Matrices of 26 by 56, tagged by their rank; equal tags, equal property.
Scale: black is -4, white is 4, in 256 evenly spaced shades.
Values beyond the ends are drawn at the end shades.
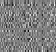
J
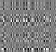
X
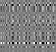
X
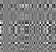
X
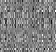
J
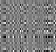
X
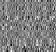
J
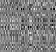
J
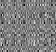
J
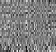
J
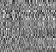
J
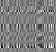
X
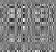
X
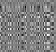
X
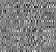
J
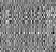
J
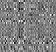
J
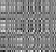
X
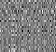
J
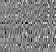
J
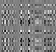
X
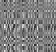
X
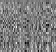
J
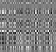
X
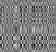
X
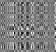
X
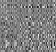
J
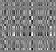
X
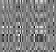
X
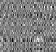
J
